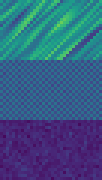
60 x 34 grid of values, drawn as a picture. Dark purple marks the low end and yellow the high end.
The table splits into 3 rows of 1 panel. Panel 1,1: middling, slanting up to the right, strong in contrast. Panel 2,1: low, checkered. Panel 3,1: very low, fine-grained, faint in contrast.
